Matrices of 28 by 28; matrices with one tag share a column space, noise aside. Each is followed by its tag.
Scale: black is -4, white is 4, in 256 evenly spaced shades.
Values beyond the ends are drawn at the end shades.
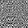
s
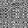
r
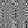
r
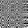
s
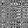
r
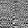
s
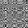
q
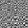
s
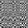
s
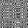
r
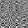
s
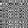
r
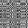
r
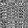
r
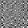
s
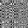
r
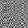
s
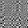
s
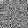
q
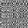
r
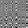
s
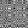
q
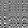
s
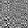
s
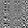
s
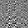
s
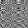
q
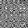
q
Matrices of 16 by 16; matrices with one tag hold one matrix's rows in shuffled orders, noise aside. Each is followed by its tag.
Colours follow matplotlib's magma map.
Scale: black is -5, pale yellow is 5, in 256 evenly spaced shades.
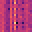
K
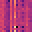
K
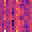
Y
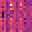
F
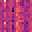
Y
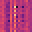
K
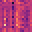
Y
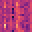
Y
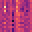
Y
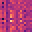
F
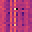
K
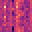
Y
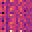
F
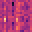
Y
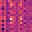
F
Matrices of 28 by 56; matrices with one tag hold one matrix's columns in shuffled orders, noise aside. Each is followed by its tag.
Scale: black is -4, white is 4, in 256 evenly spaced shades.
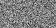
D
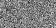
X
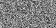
X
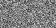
D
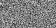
D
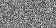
X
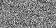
D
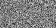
D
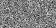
X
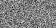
D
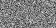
D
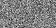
X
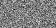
D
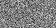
X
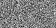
X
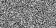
D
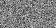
X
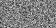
X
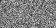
D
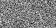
D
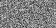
X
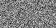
D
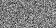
X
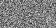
D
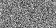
X
